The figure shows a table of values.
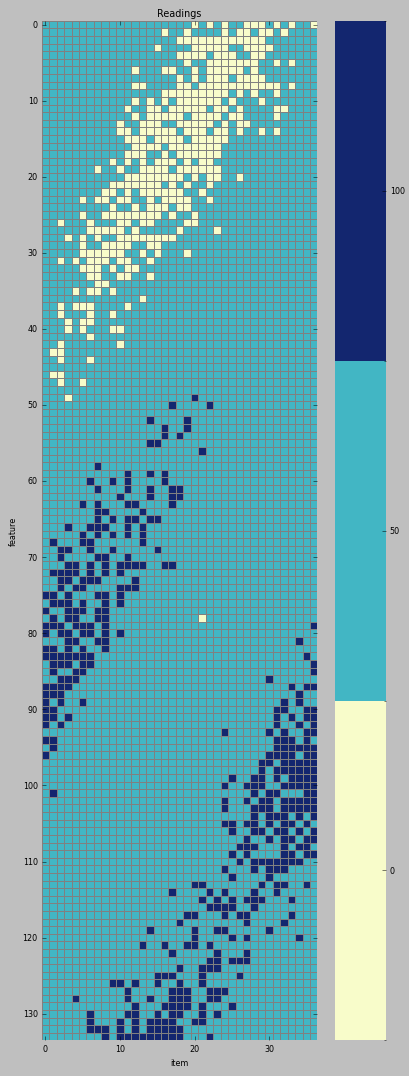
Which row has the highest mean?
133
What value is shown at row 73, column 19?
50
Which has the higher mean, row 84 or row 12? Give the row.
84
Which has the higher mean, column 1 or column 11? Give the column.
1
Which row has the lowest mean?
8
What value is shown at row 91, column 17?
50
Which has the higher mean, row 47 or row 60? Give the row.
60
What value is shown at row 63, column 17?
100
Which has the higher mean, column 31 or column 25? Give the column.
31
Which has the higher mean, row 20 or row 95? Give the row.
95
